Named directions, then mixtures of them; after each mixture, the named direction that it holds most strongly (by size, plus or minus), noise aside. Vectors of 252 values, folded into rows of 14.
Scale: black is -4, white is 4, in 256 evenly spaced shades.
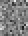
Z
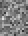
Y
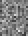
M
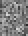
M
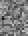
Y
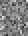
Z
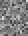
Y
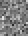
Y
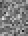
Y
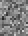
Y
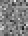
Z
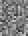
M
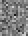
M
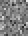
Z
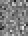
Z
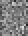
Z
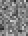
Z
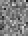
Z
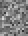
Y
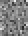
Z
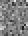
Z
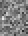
Y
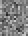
M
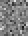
Z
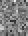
Z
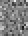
Z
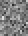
Y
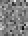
Z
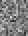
M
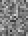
M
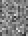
M
